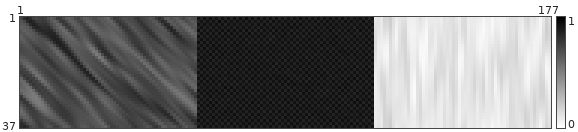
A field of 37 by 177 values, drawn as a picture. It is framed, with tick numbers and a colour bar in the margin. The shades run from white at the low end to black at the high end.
The table splits into one row of 3 panels. Panel 1,1: high, slanting down to the right. Panel 1,2: very high, checkered, faint in contrast. Panel 1,3: very low, streaked downward, faint in contrast.
